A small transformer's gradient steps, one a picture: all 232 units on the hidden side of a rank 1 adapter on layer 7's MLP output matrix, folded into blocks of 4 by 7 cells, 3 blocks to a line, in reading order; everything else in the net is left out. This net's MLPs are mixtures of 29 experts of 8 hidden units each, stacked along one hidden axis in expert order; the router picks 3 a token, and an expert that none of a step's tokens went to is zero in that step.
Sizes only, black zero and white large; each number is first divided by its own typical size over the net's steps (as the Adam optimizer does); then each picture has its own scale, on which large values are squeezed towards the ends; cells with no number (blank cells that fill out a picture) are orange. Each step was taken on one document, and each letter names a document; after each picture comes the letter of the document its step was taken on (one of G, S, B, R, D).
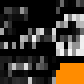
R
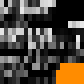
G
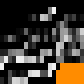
R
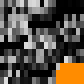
G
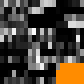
G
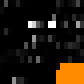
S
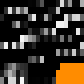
R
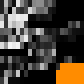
G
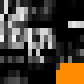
G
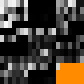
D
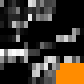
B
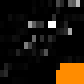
S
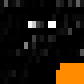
S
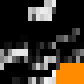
B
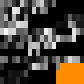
G
